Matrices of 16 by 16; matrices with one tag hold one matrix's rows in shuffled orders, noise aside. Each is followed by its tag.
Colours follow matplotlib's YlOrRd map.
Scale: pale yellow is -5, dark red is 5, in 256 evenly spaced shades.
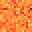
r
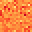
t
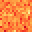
t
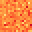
r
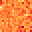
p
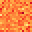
p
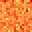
r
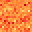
t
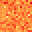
r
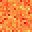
t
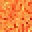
r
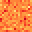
t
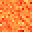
p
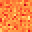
t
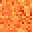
p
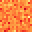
t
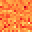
t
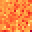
r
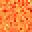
r
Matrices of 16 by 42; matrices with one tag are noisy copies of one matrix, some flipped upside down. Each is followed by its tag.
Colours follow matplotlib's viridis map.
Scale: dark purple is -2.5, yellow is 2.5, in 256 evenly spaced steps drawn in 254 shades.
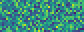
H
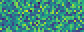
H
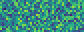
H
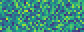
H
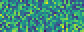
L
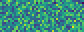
H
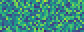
H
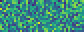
L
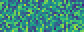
L
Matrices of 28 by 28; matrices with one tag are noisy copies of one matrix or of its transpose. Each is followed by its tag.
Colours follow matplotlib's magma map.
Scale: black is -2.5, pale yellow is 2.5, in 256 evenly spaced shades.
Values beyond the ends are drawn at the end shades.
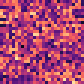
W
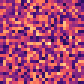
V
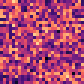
W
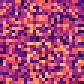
V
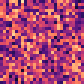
W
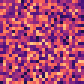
V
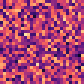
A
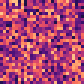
W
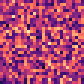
V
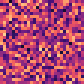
A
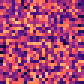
V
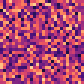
A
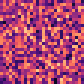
V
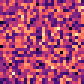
V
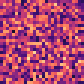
V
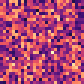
W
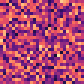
A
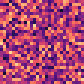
A
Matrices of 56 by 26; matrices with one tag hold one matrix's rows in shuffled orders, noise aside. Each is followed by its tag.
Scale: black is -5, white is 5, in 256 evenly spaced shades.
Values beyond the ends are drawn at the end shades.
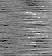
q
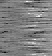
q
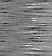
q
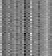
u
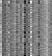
u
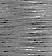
q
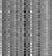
u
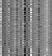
u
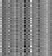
u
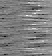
q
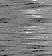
q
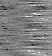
q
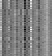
u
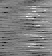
q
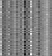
u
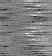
q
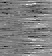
q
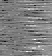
q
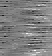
q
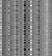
u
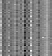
u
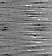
q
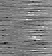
q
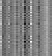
u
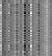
u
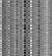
u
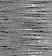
q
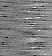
q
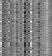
u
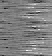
q
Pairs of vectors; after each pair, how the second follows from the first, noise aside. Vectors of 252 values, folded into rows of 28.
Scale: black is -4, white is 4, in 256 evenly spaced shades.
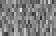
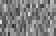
wrapped around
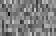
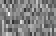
negated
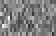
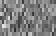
copied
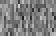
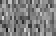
wrapped around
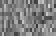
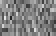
wrapped around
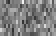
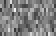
wrapped around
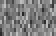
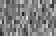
copied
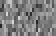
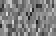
copied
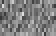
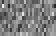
copied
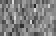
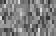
wrapped around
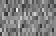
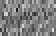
negated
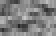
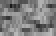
wrapped around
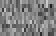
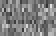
negated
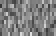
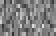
wrapped around
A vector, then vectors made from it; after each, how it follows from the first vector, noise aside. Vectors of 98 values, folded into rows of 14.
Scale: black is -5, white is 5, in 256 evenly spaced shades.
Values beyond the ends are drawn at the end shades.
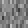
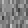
copied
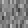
copied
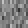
copied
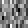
scaled up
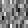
scaled up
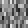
scaled up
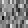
scaled up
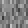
copied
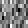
scaled up
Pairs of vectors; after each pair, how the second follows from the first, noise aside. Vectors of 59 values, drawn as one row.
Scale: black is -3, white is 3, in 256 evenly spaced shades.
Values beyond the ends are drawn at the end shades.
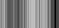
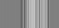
partly zeroed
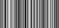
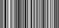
copied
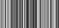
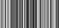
copied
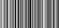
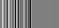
partly zeroed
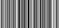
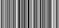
copied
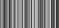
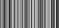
copied
